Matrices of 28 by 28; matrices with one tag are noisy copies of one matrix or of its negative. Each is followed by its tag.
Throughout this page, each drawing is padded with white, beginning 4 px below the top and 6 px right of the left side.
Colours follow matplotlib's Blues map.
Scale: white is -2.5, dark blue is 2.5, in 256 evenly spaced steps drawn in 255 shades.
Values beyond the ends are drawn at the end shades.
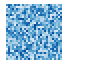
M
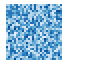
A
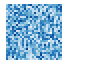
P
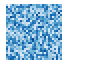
M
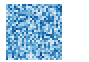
P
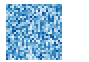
P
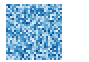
M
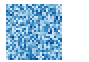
P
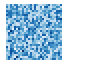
A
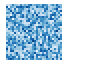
M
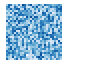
P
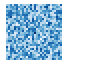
A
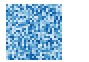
P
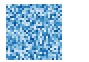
M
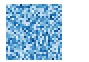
M
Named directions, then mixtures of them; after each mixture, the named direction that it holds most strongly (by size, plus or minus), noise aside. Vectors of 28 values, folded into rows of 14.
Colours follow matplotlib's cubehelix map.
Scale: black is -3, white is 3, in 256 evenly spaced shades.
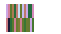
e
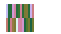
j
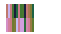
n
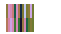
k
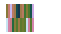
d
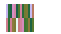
j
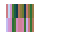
n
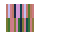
k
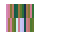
n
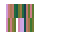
n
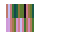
n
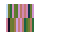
e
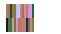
d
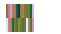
d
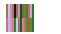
k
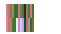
n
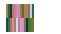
d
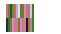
d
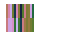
k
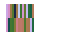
e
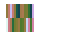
d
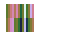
k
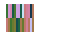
j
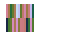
d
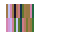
k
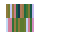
d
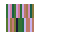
j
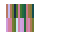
n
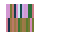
e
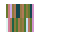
d
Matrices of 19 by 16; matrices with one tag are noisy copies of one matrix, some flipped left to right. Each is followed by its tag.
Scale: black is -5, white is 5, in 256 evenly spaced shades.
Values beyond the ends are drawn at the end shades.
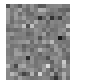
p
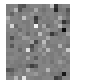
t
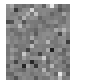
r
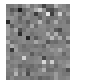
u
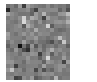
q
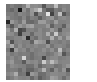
u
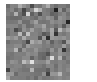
u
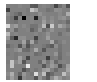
p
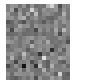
r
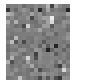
q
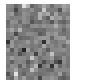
r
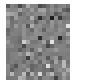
p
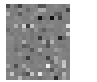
p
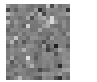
q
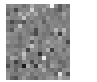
r
